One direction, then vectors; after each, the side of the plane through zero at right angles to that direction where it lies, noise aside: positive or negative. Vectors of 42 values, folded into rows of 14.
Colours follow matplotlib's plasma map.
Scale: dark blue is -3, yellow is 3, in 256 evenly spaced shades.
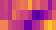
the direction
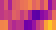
positive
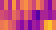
positive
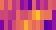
negative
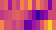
positive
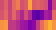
positive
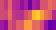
negative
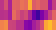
positive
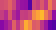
negative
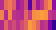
negative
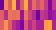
positive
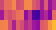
positive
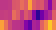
positive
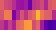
negative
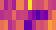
positive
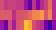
negative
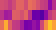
positive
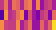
positive
